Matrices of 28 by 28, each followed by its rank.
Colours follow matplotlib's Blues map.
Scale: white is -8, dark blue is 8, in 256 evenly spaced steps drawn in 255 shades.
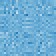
five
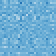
five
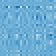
three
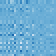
two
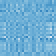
three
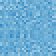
five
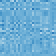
three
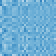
three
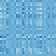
two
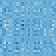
three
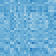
three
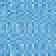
three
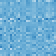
three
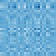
two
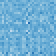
five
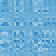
three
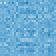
five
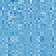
five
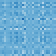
two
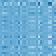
two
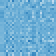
five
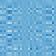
two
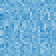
five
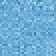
five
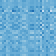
three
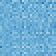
five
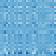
two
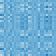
two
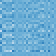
two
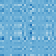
two
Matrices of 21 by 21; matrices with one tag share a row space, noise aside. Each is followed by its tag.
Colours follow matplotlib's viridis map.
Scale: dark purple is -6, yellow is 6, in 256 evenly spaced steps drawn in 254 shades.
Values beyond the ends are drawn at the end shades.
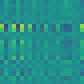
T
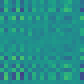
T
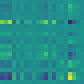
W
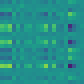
W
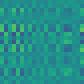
T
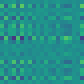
T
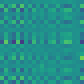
T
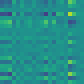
W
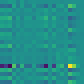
W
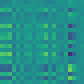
W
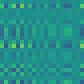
T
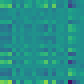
W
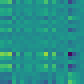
W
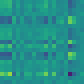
W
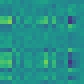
W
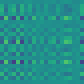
T
